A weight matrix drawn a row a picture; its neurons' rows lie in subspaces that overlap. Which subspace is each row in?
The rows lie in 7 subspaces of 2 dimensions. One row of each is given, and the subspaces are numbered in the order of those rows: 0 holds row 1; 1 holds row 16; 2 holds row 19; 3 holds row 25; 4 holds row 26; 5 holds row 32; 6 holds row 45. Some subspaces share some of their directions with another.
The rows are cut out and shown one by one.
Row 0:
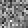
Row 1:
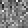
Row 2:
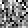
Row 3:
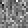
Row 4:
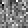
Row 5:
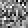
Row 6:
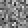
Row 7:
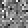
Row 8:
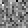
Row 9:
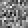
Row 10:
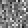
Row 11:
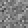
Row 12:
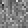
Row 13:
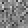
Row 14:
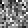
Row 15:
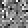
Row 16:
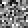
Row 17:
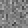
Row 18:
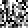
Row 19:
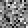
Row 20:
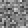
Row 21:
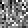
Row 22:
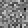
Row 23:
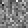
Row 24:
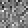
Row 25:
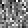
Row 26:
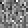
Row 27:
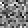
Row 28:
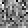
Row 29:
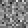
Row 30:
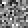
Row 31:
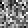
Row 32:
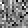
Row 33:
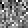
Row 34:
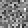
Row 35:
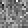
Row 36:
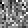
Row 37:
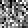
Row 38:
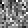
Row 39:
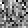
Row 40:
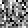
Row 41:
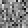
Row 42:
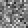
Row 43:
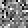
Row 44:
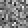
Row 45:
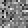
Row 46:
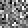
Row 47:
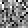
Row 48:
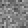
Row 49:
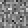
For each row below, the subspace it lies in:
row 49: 4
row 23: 2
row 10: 3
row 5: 1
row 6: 5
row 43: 6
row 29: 2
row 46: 5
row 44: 5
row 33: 0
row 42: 2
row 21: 5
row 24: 0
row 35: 2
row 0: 6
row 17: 5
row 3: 4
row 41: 3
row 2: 0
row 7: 6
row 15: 6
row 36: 5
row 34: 3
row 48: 4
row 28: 6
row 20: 4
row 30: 1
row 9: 1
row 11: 0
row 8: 2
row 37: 6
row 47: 0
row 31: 3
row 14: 4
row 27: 3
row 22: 3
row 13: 0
